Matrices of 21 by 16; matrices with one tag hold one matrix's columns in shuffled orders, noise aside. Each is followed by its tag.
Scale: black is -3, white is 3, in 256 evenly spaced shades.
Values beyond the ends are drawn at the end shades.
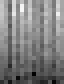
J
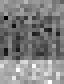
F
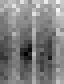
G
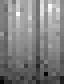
J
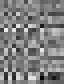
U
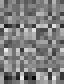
U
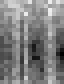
G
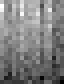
J
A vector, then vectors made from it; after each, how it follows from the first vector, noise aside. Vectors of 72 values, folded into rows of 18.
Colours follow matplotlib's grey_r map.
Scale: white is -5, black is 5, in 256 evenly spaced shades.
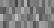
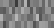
copied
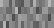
wrapped around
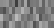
copied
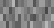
wrapped around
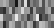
scaled up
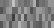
wrapped around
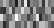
scaled up
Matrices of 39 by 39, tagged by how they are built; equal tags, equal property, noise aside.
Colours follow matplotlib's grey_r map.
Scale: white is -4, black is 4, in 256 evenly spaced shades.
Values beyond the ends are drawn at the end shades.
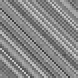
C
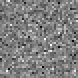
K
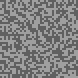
K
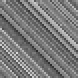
C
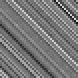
C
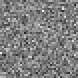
K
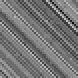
C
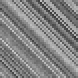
C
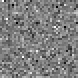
K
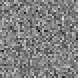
K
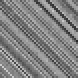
C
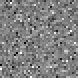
K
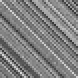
C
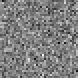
K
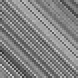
C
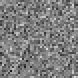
K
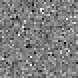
K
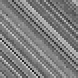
C
